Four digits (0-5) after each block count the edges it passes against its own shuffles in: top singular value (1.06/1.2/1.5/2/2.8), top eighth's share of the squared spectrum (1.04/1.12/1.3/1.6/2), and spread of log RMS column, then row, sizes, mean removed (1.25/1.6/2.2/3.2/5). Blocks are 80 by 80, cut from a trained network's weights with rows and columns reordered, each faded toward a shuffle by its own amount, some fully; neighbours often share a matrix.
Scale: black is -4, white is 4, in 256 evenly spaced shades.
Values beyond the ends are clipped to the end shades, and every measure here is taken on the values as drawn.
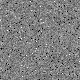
0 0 0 0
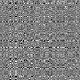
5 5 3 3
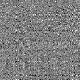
4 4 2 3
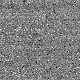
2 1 0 0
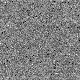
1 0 0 0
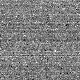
3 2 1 1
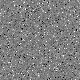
0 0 0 0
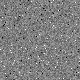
0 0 0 0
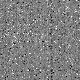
2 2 0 1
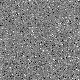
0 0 0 0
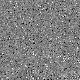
2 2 1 0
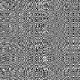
4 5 4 3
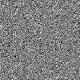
3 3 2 0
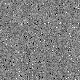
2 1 0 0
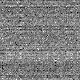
4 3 2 2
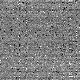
3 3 2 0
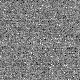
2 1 0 0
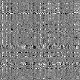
4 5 2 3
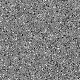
0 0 0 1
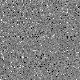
2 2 1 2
